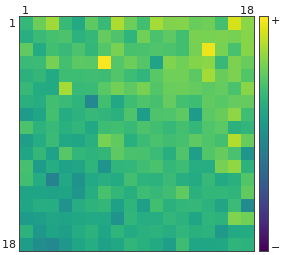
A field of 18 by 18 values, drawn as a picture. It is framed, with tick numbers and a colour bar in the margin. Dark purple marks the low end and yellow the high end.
Average level on the scale: 70%. Ninth with the highest average: top right. Ninth with the lowest average: bottom left. Slope: up to the top right. Mirror symmetry: none. Grain: fine.
